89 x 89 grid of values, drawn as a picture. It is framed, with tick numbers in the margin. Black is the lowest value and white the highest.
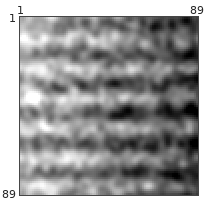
Values rise toward the left. Stripes running across repeat 6 times from top to bottom. No lone cell stands out from its neighbours. The bottom right is the ninth with the lowest average.
